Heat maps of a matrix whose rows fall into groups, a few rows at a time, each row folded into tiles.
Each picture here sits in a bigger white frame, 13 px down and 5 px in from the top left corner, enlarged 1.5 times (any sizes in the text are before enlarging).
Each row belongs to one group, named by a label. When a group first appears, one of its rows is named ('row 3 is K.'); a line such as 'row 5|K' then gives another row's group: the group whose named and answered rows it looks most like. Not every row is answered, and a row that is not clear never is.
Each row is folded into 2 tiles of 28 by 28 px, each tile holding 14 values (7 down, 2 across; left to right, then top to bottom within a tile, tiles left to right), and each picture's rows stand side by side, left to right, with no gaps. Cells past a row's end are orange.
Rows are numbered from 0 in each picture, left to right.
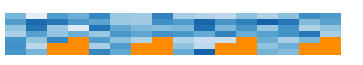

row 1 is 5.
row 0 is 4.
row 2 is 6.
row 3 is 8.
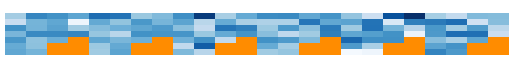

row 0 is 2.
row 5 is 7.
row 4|8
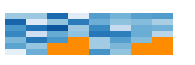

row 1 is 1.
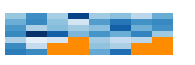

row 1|6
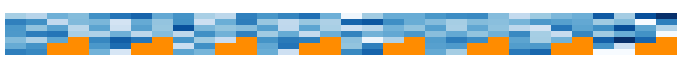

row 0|7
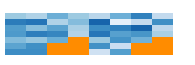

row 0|7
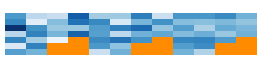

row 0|5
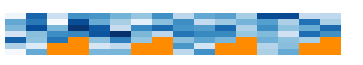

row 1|1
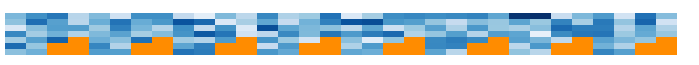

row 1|4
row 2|7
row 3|5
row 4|8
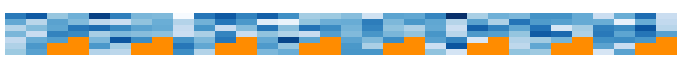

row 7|2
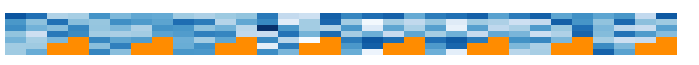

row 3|5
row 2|7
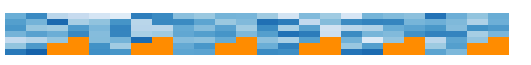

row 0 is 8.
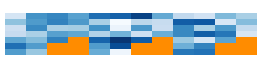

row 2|7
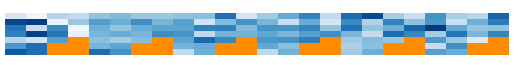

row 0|7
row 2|2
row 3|2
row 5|5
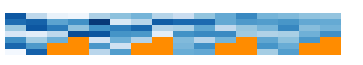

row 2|8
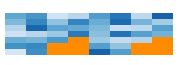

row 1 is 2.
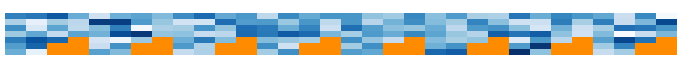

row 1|8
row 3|2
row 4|5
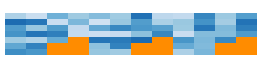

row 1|2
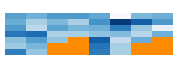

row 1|4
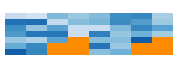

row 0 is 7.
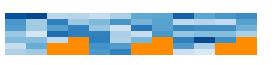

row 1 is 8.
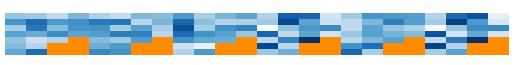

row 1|7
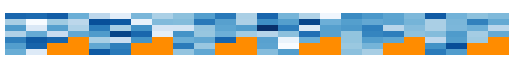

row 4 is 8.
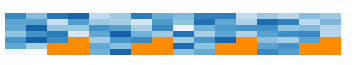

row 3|7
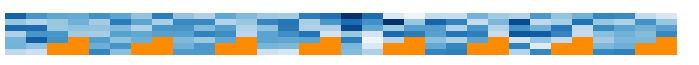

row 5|7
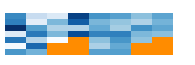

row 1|1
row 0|5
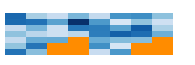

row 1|2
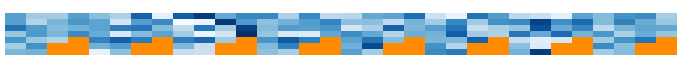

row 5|4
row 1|2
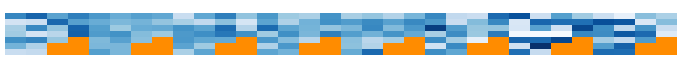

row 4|6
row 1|1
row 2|2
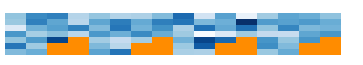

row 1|6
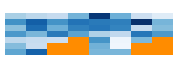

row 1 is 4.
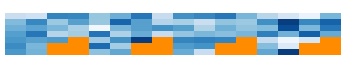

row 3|6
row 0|4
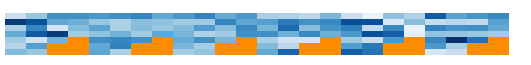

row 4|7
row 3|6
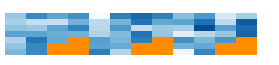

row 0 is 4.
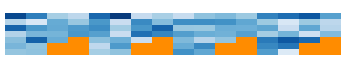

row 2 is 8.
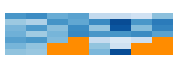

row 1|6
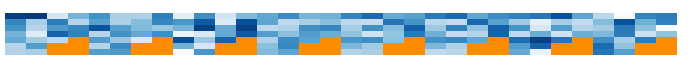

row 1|5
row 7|4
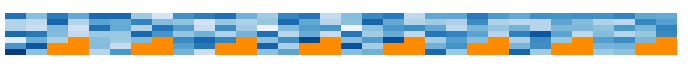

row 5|1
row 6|1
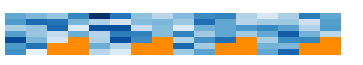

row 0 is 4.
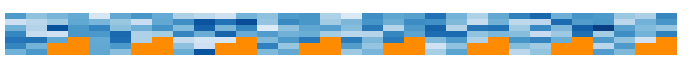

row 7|5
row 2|6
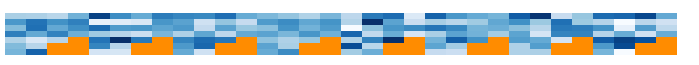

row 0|6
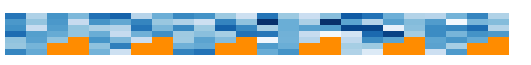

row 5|2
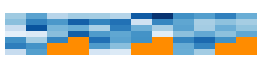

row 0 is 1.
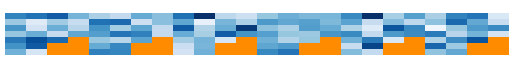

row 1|7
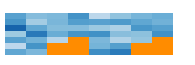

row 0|5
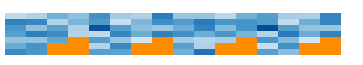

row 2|6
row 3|5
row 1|5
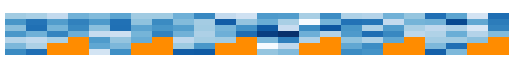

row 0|6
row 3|1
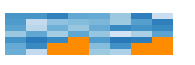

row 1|2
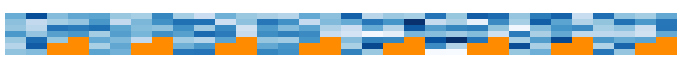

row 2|7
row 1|5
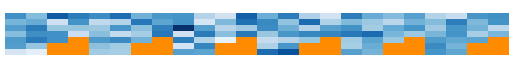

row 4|1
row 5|4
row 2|5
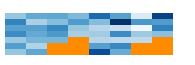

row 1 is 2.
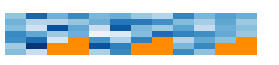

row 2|1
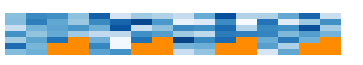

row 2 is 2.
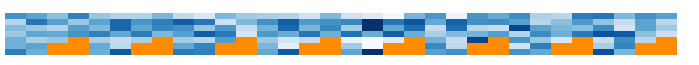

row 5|4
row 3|6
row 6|5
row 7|1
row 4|6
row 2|7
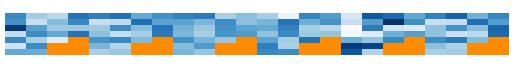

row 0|5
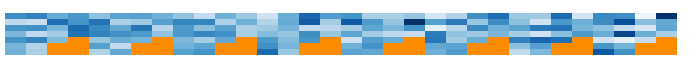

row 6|2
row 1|2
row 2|7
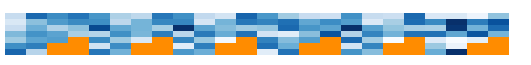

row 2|5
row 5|6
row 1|5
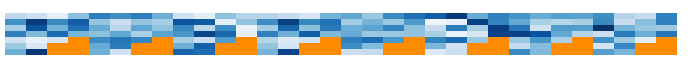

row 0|6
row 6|1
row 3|6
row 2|7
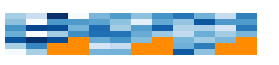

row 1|1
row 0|2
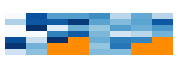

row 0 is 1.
